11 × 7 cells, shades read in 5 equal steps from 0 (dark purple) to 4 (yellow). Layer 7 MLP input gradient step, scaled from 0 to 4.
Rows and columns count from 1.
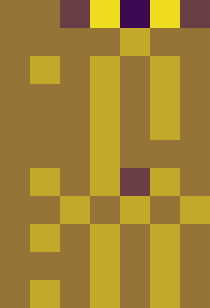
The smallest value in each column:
2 2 1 2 0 2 1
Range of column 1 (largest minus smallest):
0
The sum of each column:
22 26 22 32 21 31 22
